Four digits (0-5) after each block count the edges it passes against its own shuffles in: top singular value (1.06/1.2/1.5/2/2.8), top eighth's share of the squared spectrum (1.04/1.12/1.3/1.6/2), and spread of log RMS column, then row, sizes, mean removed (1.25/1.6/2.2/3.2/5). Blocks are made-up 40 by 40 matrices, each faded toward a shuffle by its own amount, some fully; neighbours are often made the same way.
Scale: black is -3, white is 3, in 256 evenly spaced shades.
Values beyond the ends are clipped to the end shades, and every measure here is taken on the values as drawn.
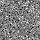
0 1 0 0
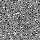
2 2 0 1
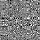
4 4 2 2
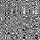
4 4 2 2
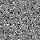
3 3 0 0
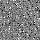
1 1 0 0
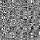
4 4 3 2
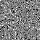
2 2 1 0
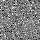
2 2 0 0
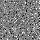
2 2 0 1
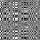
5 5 3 3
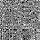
3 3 1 1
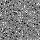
0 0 0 0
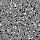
0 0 0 0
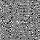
3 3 1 1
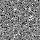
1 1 0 0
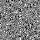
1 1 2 0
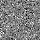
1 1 2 0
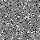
0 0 0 0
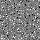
2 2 0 0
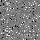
2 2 0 0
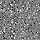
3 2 1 1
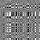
5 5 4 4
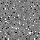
2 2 0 1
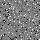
0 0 0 0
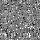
3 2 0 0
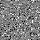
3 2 0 1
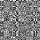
4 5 2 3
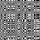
4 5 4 4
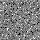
0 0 0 0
